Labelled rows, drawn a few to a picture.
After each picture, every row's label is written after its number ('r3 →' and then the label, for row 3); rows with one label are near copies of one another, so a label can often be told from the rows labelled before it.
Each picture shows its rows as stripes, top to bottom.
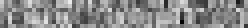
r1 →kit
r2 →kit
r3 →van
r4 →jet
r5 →jet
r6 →jet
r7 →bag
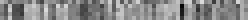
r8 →van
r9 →jet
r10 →jet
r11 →jet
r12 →jet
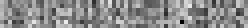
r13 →van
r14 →van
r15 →kit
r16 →kit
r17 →van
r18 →jet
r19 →kit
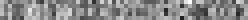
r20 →van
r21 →jet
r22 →kit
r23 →kit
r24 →jet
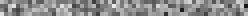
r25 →van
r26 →bag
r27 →jet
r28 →kit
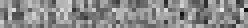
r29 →kit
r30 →kit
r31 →bag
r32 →jet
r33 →jet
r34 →kit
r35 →van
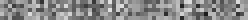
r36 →van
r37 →jet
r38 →van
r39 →kit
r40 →jet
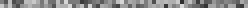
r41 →jet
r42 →kit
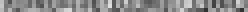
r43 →van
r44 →van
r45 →kit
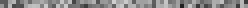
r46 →bag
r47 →jet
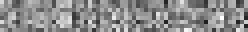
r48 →kit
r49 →kit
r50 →van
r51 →bag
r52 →bag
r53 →kit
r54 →bag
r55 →van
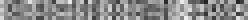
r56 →kit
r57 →van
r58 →van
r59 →kit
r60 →van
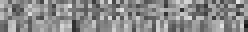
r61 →van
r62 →kit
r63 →jet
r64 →kit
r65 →van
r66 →bag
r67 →bag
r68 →bag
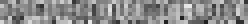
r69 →bag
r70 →van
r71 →van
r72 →van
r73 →jet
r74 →kit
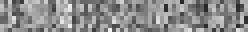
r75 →jet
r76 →kit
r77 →kit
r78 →jet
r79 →bag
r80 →bag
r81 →kit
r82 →van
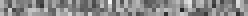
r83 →van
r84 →van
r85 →jet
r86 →kit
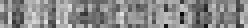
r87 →jet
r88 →kit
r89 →kit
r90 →jet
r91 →jet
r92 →jet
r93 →kit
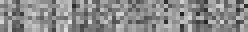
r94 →kit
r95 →bag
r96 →kit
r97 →jet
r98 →van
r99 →kit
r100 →jet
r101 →jet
